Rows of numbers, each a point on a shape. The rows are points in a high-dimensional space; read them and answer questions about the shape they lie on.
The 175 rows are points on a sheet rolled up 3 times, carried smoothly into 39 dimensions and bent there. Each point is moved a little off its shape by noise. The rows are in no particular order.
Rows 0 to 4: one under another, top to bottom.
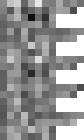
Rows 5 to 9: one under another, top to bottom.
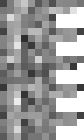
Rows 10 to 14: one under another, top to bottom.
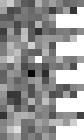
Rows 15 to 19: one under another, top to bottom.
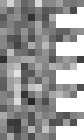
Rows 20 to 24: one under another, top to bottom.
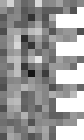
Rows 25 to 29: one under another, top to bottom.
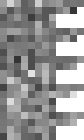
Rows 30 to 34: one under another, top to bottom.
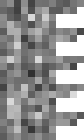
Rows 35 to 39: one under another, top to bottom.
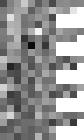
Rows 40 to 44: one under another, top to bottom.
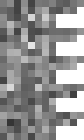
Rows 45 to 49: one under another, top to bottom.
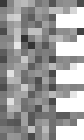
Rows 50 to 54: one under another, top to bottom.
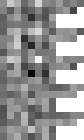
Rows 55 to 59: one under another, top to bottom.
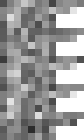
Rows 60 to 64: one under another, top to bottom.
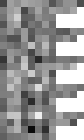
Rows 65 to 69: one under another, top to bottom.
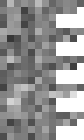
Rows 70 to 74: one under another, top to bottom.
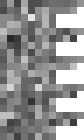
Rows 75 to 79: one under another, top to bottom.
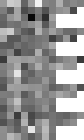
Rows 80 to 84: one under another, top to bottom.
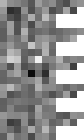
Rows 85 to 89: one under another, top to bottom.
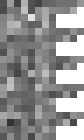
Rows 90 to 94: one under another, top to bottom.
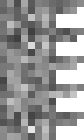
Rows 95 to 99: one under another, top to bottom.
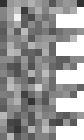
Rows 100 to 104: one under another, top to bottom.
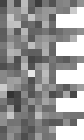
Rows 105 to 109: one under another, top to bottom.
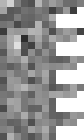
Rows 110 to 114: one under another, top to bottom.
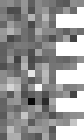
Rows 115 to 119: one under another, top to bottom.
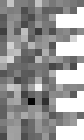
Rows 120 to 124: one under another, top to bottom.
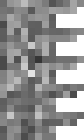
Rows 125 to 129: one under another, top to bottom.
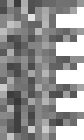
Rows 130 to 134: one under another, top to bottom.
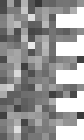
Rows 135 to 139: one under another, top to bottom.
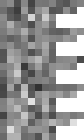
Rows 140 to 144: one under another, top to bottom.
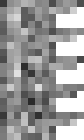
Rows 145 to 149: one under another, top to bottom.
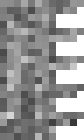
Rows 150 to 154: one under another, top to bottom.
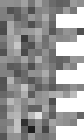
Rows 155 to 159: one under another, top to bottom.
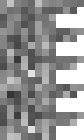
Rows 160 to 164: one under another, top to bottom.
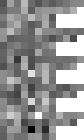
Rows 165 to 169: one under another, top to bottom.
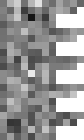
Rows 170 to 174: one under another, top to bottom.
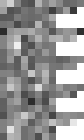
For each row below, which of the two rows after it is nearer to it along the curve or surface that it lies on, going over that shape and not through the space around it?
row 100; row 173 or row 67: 173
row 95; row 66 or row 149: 149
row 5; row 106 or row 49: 106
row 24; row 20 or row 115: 115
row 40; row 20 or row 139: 139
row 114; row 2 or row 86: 2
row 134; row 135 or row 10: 10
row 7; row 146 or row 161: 161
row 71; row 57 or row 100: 100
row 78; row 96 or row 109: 109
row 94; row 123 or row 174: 174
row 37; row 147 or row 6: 147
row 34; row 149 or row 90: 149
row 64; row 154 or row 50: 154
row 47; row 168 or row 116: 116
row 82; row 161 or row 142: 142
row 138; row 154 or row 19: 19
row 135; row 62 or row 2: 62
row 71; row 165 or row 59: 59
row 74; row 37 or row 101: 37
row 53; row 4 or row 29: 29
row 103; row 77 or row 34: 34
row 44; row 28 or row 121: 121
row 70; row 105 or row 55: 55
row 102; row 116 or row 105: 116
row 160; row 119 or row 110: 110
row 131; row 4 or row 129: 129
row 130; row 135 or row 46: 135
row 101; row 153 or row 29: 153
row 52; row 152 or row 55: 55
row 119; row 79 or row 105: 105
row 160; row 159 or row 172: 172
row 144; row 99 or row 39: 99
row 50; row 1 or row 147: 147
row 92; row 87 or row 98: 87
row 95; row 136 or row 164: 164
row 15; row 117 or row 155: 117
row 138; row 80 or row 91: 91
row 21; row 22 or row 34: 22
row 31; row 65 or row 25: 25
